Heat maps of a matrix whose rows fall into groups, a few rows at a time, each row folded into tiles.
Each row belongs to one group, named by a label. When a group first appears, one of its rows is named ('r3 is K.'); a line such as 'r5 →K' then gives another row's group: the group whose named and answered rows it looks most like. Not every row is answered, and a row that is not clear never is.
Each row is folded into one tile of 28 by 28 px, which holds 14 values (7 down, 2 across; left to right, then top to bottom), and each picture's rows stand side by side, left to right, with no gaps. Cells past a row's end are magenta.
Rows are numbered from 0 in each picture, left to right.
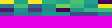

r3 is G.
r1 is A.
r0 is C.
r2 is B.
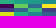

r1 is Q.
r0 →A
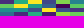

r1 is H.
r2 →A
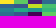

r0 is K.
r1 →G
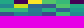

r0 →G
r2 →H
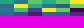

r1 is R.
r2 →Q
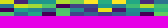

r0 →H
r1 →B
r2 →K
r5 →G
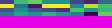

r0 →B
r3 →G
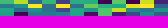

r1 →B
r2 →B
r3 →G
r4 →G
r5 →H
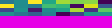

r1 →C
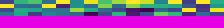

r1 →Q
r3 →Q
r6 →H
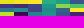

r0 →K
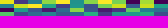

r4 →H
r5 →H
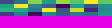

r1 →R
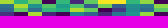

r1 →H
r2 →G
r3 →Q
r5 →H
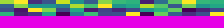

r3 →B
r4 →C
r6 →Q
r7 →C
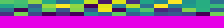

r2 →B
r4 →H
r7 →G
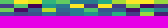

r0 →Q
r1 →R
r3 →Q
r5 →K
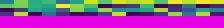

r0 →C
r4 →K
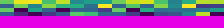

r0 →Q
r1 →Q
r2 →C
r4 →Q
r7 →K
